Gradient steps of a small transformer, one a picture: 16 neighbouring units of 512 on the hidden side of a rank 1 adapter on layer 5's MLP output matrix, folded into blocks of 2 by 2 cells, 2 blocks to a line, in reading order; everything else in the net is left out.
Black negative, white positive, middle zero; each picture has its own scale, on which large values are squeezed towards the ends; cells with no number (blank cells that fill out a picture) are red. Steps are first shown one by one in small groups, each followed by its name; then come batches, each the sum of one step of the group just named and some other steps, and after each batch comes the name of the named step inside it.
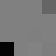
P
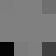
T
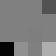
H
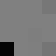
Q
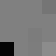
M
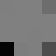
T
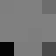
T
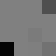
M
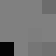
Q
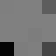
T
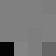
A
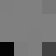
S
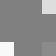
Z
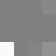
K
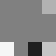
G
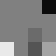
G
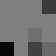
G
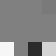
G
